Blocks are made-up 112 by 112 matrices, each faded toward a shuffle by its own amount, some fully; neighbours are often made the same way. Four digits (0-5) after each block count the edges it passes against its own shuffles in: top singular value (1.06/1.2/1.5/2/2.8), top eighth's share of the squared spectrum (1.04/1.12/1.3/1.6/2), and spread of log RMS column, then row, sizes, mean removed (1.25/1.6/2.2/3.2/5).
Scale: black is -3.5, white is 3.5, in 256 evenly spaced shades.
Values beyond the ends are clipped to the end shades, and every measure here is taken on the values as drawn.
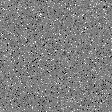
0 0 0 0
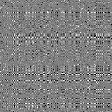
5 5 3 4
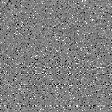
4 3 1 2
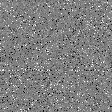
3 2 0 0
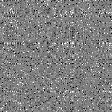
4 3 1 2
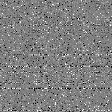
4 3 1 2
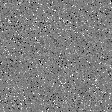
2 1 0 0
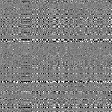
5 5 3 4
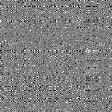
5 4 2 3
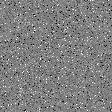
0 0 0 0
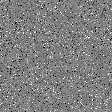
1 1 0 0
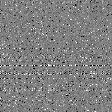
4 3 1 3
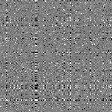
5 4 3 3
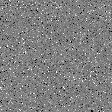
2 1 0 0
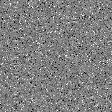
3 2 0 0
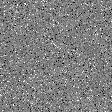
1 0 0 0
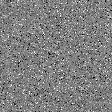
3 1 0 0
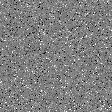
2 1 0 0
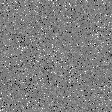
0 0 0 0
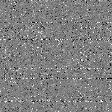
2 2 2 2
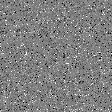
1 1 1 1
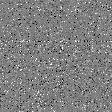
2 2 1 1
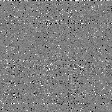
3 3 2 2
